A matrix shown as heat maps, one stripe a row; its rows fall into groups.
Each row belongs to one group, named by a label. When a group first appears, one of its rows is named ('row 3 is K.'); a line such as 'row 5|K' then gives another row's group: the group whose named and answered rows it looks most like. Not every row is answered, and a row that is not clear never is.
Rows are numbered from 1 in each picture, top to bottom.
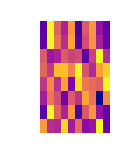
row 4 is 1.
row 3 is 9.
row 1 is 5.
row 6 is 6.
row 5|1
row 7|5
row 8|9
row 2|5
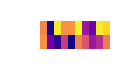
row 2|1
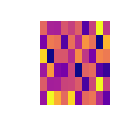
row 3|1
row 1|9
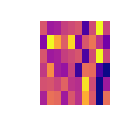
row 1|9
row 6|6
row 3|9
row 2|5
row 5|6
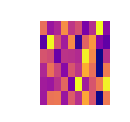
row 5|1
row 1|9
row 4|6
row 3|6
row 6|6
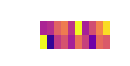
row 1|1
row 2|1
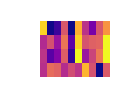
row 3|1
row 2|1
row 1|1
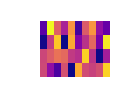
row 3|6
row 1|5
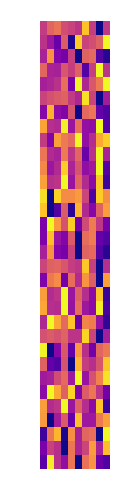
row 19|6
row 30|6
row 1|6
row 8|9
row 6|6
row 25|1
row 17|5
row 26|1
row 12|9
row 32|5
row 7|5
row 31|6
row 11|9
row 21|9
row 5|1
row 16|5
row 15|5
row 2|1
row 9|1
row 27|5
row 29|1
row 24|1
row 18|6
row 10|9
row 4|9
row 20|9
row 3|5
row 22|5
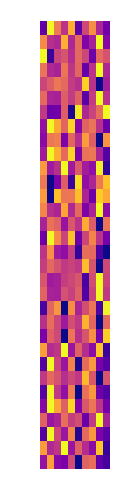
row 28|5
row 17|5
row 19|9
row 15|6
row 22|6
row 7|1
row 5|6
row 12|1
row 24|9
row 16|5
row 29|9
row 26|6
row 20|9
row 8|5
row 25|5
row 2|9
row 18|6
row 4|9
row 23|6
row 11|9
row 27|5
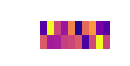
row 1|5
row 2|9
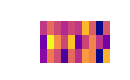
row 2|5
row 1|6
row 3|6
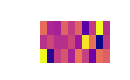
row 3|1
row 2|6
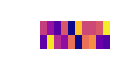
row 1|1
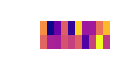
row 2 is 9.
